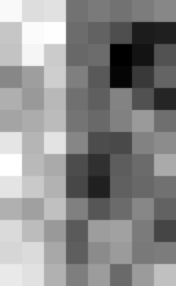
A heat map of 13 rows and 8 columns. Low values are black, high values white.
Calmest part: top middle. Ninth with the lowest average: top right. Seam: vertical, 40% of the way across, the left part higher.
